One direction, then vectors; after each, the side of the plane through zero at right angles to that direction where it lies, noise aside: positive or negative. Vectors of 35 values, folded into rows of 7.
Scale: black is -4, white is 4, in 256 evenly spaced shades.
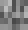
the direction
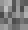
positive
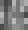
negative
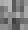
positive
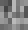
negative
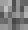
positive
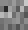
negative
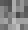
negative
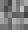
negative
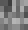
negative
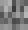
positive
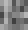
positive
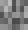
positive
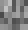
positive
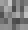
positive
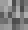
positive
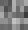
negative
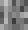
positive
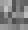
positive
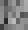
negative
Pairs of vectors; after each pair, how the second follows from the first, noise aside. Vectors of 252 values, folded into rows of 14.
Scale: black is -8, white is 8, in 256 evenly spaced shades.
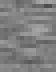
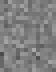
shuffled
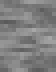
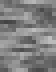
scaled up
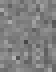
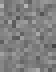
shuffled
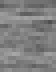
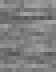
negated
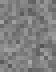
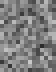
scaled up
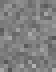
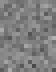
negated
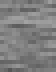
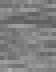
negated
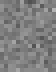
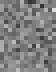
scaled up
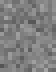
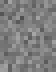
shuffled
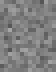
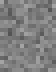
shuffled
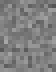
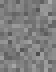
shuffled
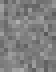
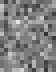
scaled up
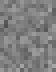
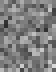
scaled up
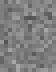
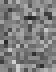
scaled up
